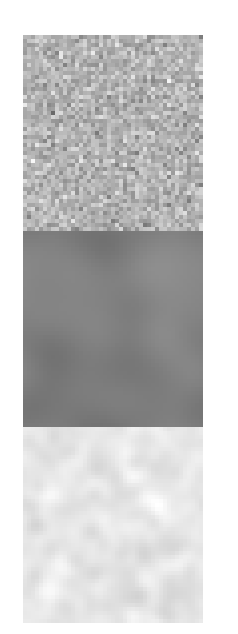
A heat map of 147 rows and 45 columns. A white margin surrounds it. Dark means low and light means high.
It is made of 3 by 1 panels. Panel 1,1: high, fine-grained. Panel 2,1: middling, smooth, faint in contrast. Panel 3,1: very high, blotchy, faint in contrast.
